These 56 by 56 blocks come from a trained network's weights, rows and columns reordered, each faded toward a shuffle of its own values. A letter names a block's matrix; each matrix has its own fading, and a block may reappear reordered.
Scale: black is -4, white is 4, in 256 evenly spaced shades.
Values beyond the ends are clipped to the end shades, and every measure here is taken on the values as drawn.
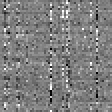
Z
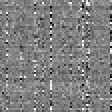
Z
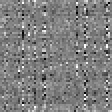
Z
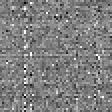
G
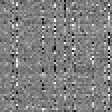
Z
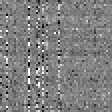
Z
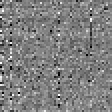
G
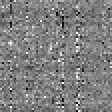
G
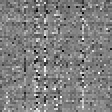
G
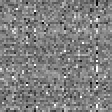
G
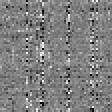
Z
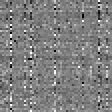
Z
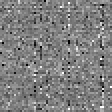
G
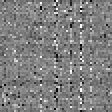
G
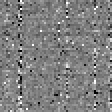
G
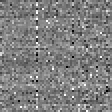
G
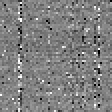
G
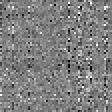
G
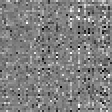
G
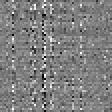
Z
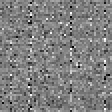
G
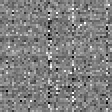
G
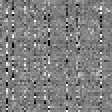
Z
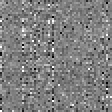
G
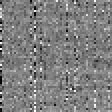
Z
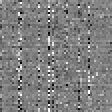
Z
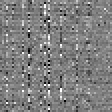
Z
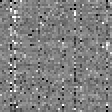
G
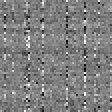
Z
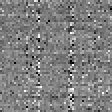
G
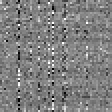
Z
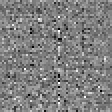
G
